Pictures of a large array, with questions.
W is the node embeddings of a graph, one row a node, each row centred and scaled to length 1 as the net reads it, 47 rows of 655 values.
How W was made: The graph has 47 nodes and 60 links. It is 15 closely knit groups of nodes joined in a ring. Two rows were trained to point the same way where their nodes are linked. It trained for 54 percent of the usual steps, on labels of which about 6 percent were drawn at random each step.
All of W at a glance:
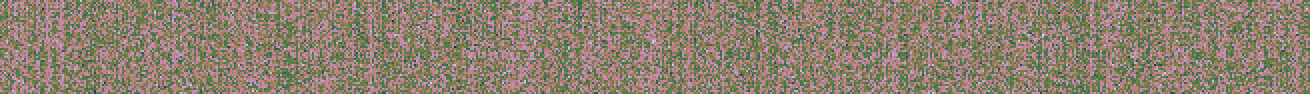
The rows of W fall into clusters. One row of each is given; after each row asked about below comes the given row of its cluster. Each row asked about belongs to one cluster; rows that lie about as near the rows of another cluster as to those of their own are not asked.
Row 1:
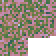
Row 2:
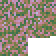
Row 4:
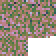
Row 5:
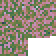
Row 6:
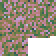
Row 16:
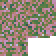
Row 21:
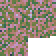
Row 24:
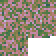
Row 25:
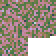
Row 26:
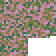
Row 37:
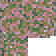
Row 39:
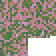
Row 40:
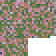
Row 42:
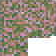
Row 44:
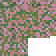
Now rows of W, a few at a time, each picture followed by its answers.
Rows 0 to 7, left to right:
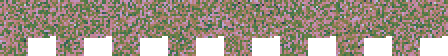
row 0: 24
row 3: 1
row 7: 44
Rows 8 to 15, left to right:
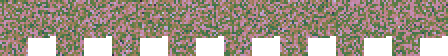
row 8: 24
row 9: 5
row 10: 37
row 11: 40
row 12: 2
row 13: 16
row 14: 40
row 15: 39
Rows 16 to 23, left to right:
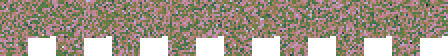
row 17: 2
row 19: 1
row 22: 37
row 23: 21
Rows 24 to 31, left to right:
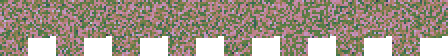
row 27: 44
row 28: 26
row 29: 40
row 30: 42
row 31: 25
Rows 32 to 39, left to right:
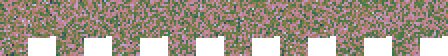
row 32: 6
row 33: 39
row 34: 21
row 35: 5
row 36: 2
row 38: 42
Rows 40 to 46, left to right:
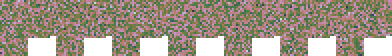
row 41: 4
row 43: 26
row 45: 25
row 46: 16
